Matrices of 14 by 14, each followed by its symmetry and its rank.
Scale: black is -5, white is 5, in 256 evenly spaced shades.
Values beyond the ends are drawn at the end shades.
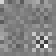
symmetric, rank three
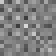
symmetric, rank three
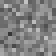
neither, full rank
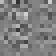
neither, rank three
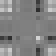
symmetric, rank one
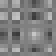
symmetric, rank one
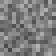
neither, full rank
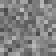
neither, full rank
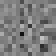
neither, rank three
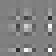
symmetric, rank one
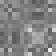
symmetric, rank three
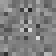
neither, rank three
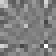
symmetric, rank three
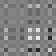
symmetric, rank one
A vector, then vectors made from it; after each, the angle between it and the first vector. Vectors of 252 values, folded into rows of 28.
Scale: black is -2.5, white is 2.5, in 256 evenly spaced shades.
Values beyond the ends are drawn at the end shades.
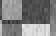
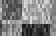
nearly opposite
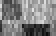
nearly opposite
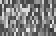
orthogonal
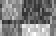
nearly parallel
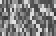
orthogonal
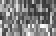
partly aligned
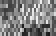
partly opposed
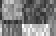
nearly parallel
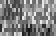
partly opposed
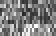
partly aligned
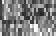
partly aligned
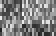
partly opposed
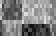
nearly opposite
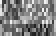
partly opposed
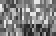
partly opposed
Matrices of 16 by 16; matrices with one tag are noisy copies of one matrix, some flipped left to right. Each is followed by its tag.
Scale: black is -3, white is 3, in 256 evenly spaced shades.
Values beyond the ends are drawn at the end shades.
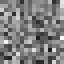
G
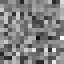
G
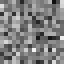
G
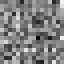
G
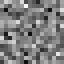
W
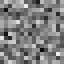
W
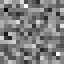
W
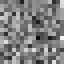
G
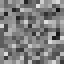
W
